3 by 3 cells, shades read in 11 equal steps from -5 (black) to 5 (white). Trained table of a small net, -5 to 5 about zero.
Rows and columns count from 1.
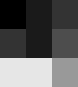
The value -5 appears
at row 1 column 1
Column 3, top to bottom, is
-3 -2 1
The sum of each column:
-4 -4 -4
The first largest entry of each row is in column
3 3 1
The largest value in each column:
4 4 1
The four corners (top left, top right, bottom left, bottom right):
-5 -3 4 1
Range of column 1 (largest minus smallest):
9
